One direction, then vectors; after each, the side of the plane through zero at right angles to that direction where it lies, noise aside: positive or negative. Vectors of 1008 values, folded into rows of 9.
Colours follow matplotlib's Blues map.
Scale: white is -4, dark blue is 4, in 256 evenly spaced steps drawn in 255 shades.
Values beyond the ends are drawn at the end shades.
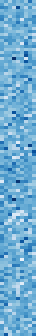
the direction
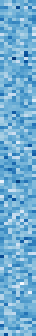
positive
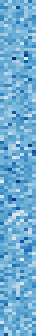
positive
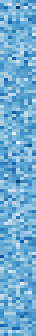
positive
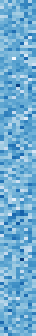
negative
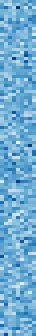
positive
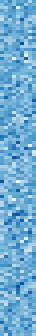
negative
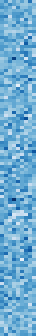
positive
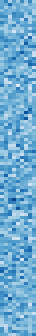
positive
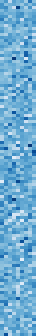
positive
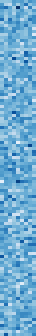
positive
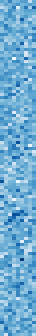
negative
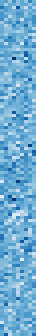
positive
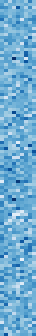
positive
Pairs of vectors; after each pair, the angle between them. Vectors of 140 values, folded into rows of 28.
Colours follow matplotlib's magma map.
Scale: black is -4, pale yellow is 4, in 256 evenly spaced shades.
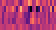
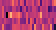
orthogonal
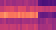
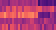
nearly parallel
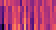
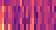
nearly opposite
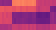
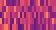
orthogonal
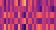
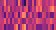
nearly opposite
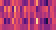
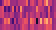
nearly opposite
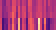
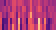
nearly parallel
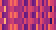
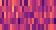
partly aligned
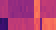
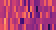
partly opposed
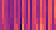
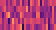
partly opposed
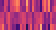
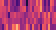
nearly opposite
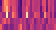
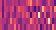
orthogonal
